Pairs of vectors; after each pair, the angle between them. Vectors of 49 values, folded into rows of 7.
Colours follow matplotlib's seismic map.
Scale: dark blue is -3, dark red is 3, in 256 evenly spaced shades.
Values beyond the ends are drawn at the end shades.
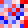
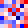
nearly parallel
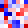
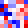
nearly parallel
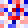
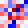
nearly parallel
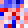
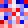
partly aligned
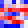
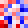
partly opposed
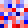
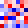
nearly opposite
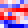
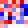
partly opposed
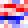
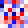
partly opposed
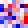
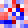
orthogonal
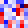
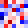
partly opposed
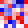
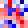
partly aligned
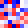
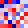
nearly parallel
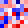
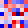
partly aligned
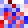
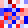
nearly parallel
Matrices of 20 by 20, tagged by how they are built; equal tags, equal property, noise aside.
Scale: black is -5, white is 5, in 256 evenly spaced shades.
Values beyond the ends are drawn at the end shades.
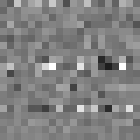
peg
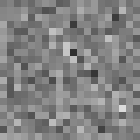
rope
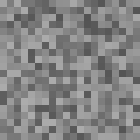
rope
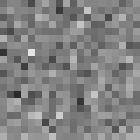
rope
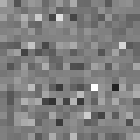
peg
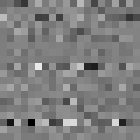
peg
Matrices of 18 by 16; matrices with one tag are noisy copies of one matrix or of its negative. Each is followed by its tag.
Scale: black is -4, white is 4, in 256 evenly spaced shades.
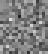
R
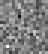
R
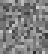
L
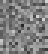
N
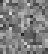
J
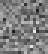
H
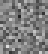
R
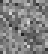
J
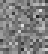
N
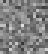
N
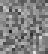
L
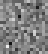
R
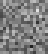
H
